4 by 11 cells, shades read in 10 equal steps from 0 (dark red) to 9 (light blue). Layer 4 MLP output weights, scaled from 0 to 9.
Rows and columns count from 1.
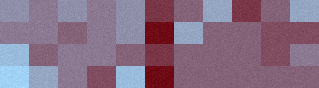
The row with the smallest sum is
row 2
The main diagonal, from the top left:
6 5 5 3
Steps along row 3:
down up same down down up same same down up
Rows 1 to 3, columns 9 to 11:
2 4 7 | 4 3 3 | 4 3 5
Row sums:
54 46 48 52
